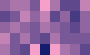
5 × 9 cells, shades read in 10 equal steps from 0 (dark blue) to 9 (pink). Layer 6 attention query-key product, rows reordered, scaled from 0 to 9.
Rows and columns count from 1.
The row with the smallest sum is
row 2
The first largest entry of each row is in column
5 3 2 1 4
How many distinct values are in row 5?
6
